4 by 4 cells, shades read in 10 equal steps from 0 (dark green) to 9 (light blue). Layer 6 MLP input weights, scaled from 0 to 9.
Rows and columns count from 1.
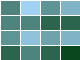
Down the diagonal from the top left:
4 4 6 0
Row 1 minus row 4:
2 5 3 7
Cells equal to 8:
1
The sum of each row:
25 12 26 8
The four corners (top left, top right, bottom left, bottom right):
4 7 2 0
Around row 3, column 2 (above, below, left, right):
4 4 5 6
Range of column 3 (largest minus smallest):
4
